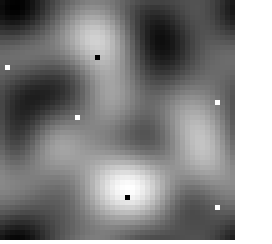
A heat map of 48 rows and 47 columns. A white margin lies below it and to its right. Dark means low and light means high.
Histogram: bell-shaped. Mirror symmetry: none. Lone odd cells: 6, 4 higher and 2 lower than their neighbours. Ninth with the highest average: bottom middle.
